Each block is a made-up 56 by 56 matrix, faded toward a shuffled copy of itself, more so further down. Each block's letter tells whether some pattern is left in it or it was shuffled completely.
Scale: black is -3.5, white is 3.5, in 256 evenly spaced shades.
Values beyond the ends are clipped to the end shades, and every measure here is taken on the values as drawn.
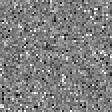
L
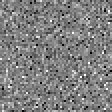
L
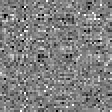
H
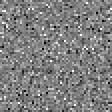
L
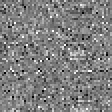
H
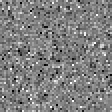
L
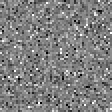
L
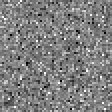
L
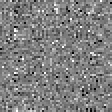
H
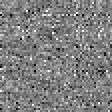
H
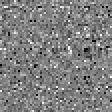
H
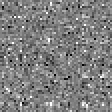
H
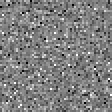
L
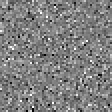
L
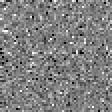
H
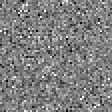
L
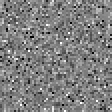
L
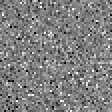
L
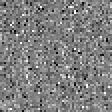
H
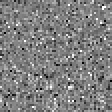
H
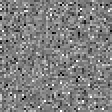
H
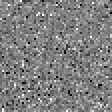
L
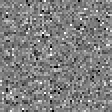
H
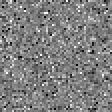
H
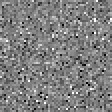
L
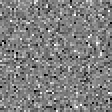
H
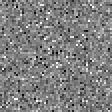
L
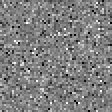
L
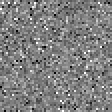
L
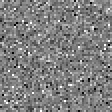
L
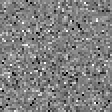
H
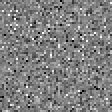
L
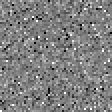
L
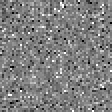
H
